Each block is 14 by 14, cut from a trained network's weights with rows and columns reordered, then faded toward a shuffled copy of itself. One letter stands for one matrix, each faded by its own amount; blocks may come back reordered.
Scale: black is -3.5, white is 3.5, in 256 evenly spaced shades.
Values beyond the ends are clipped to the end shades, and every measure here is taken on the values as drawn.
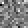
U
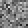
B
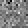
U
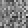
B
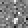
U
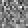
U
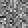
B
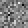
U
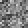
B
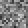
B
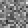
B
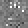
U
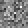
U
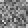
B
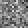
B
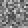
B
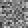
U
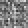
U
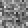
B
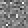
U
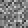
B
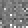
U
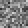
B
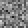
B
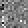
U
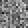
B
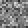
B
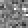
U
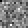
U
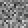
B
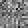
B
